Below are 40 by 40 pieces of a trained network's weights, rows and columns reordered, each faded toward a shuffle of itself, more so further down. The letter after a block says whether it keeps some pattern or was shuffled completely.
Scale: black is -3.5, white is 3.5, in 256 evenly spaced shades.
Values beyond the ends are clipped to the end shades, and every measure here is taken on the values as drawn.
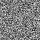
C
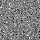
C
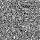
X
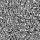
X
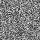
C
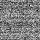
X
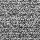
X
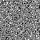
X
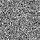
X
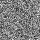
C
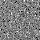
C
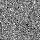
C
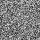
C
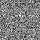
X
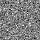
C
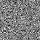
X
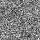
X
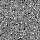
C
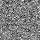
C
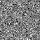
X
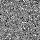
C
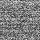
X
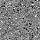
X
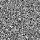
X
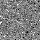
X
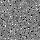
C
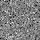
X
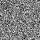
C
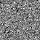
X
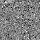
X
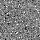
C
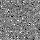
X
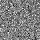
C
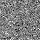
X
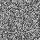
C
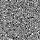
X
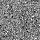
C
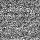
X
